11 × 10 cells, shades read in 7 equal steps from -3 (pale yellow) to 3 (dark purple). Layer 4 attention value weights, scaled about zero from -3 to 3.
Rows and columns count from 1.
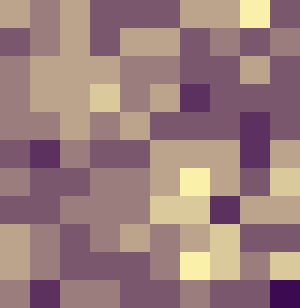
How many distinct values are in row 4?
5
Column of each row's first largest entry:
4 1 7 7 9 2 2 8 3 3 10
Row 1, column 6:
1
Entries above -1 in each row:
5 7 6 6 8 6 6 6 6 6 10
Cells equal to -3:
3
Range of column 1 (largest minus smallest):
2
